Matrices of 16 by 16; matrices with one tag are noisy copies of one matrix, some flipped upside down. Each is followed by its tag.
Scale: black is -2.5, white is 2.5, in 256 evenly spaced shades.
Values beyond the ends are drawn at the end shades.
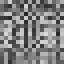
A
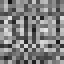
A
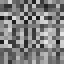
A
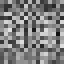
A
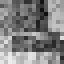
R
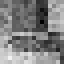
R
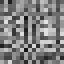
A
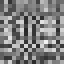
A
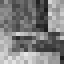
R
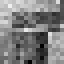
R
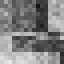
R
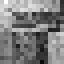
R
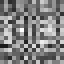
A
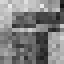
R
